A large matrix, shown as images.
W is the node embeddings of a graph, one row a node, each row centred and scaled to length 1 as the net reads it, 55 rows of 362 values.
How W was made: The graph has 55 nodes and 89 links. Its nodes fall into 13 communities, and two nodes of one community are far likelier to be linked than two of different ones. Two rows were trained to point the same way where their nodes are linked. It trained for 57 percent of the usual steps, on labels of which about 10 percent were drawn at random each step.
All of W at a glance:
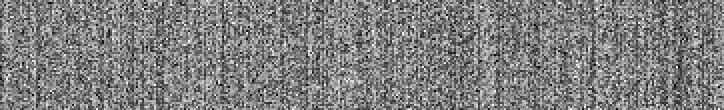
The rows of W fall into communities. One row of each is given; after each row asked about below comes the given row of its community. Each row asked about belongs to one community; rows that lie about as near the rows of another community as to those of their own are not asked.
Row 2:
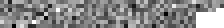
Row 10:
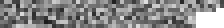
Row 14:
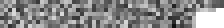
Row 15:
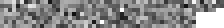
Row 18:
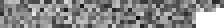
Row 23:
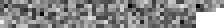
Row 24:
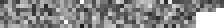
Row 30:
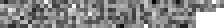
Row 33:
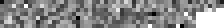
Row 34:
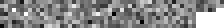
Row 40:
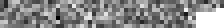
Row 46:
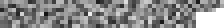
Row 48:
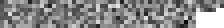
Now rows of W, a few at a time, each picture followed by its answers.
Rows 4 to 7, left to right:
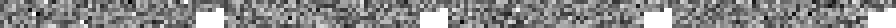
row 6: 2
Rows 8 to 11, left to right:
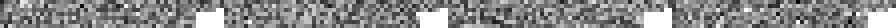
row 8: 24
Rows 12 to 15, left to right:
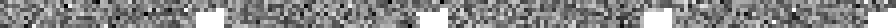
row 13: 30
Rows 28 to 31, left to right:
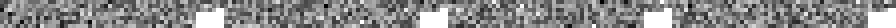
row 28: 40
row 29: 30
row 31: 15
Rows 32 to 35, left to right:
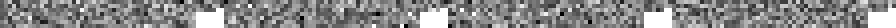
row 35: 48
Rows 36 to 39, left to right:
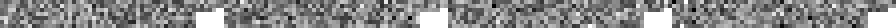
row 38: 48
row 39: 34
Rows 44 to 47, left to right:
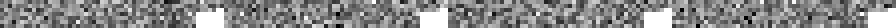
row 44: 2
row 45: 23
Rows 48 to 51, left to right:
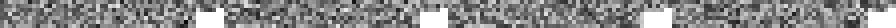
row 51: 30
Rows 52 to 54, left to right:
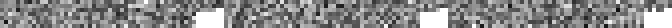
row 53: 15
